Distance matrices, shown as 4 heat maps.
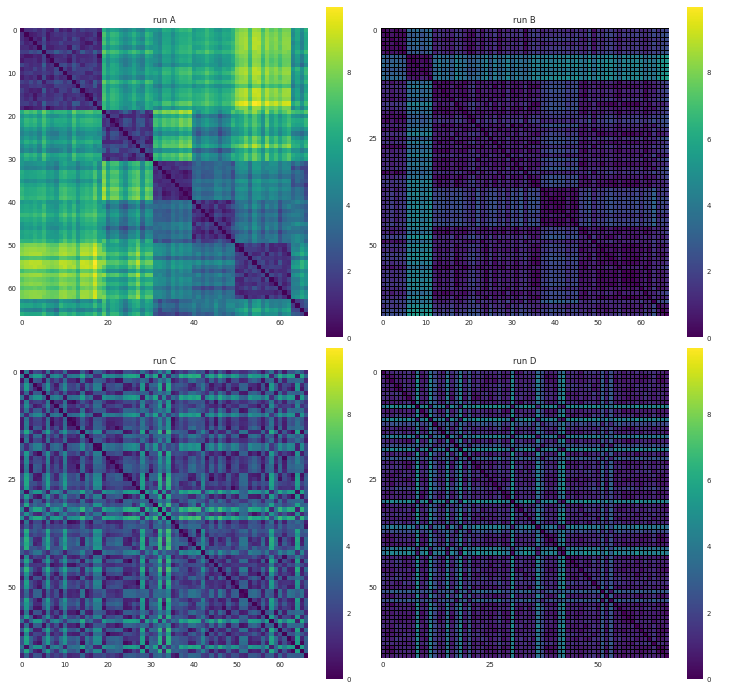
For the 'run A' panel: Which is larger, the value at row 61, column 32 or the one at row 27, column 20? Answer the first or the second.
the first
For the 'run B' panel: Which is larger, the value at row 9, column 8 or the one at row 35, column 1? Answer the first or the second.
the second
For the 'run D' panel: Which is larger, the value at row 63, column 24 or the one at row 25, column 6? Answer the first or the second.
the first
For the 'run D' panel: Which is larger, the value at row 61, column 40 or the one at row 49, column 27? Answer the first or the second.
the second
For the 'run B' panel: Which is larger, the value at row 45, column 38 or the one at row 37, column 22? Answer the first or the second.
the second
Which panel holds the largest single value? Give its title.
run A
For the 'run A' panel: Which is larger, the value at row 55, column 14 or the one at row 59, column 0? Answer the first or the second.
the first
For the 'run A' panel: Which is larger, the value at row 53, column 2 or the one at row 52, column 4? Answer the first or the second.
the second
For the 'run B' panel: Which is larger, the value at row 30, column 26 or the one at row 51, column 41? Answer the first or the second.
the second
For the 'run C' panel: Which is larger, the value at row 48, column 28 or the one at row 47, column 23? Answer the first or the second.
the first
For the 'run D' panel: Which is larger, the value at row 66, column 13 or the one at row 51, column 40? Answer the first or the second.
the second
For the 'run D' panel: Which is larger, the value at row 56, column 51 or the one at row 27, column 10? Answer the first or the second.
the first
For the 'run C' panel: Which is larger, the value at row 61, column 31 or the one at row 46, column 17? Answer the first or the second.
the second
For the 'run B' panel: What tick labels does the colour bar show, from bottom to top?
0, 2, 4, 6, 8
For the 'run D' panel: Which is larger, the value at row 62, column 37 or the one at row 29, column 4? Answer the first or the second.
the first
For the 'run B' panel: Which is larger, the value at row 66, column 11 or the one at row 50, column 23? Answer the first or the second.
the first
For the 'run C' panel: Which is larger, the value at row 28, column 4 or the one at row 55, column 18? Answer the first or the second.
the first
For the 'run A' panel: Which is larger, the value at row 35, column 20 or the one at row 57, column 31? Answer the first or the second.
the first
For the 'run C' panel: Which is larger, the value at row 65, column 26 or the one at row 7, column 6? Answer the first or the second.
the second
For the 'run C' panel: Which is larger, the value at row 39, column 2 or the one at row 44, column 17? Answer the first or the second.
the second
